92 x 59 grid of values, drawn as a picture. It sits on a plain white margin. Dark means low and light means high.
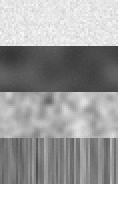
The table splits into 4 rows of 1 panel. Panel 1,1: very high, fine-grained, faint in contrast. Panel 2,1: low, smooth, faint in contrast. Panel 3,1: high, blotchy. Panel 4,1: middling, streaked downward.
